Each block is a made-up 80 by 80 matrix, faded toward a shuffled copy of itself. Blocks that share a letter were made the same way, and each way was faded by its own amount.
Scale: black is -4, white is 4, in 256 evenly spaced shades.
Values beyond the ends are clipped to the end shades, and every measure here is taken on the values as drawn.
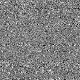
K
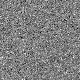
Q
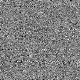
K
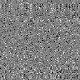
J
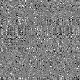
J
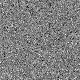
Q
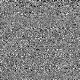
K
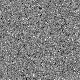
Q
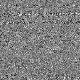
K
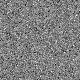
Q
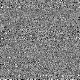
K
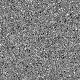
Q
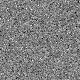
Q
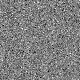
Q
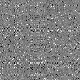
J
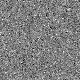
Q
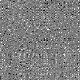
J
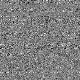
K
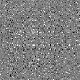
J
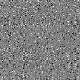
J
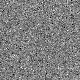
Q
